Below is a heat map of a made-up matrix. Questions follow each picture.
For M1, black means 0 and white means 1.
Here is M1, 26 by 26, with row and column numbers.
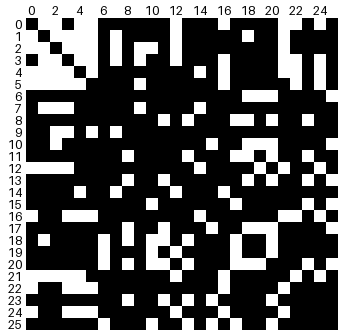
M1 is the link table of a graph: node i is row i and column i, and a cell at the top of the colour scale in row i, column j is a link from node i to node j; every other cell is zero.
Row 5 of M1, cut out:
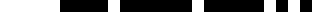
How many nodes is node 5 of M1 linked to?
9
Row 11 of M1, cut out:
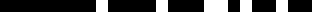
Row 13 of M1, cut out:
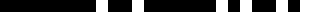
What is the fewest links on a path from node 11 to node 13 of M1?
1
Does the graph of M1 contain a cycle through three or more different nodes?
yes
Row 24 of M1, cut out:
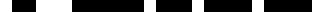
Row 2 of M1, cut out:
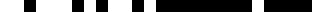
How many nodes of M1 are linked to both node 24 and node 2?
6
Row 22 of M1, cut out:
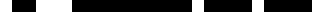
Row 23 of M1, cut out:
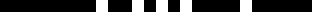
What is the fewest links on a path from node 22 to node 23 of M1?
5
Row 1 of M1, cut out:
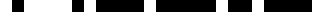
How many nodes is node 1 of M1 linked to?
9
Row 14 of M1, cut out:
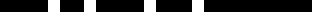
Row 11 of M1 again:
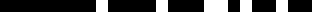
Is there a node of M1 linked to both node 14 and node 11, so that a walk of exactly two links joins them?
no
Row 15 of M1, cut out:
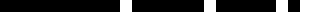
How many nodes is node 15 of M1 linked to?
4
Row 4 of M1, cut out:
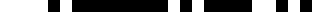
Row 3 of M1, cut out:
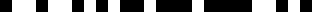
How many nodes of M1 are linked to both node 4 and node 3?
7
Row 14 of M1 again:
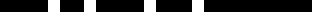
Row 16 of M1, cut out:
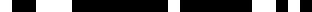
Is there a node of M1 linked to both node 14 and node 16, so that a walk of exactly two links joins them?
yes
